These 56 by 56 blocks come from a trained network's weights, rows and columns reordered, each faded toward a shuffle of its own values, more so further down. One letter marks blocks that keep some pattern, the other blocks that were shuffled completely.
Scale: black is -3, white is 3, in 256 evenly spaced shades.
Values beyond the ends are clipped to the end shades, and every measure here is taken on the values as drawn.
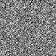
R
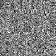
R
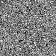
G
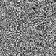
R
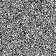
G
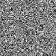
R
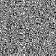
R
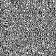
R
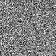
R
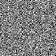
R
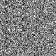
R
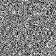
R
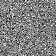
G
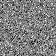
G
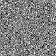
R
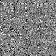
R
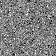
G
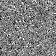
G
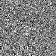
R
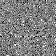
R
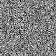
R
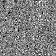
R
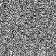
R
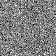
G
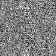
R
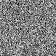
G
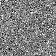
G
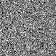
R
